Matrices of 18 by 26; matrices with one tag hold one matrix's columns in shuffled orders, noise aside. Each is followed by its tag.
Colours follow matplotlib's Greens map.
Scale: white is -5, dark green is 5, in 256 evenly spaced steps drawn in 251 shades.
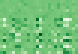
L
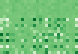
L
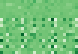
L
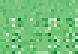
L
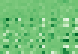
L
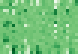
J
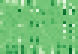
J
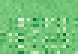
L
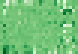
J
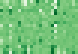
J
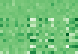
L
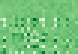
L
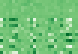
L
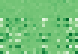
L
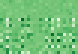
L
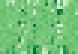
J
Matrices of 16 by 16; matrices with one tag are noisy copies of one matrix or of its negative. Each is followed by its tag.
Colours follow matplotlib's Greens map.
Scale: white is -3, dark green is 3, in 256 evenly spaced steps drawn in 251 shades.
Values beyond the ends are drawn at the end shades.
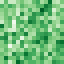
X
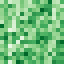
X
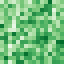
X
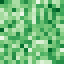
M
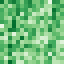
X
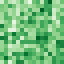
X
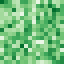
M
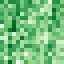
X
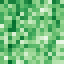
X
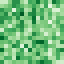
M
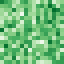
M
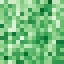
X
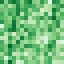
X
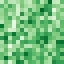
X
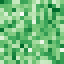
M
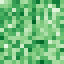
M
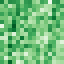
X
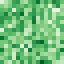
M
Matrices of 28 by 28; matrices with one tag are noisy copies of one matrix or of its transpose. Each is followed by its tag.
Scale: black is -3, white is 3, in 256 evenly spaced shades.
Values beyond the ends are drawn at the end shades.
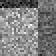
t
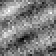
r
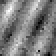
r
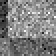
t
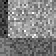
t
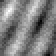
r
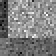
t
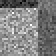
t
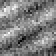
r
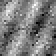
r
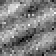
r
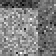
t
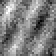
r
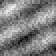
r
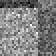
t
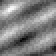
r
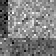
t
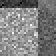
t
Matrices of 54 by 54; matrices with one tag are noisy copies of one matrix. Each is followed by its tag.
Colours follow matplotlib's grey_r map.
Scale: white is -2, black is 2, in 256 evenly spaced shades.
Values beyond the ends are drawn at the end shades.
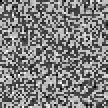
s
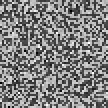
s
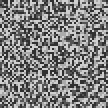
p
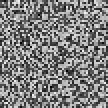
p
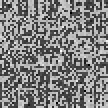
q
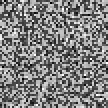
s
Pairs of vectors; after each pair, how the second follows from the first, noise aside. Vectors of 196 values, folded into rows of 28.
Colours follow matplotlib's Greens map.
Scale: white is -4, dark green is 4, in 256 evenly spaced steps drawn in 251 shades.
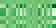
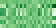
copied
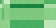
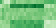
copied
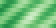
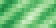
copied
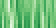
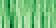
negated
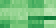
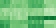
copied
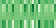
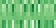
copied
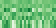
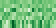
negated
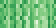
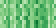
negated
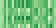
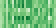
copied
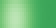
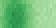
negated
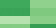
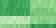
copied
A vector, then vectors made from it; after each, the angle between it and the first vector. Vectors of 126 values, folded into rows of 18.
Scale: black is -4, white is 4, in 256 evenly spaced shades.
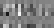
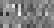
nearly parallel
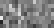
partly aligned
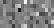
orthogonal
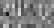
nearly parallel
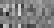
nearly parallel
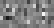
orthogonal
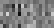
nearly opposite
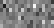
orthogonal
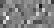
orthogonal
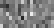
partly opposed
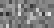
partly aligned
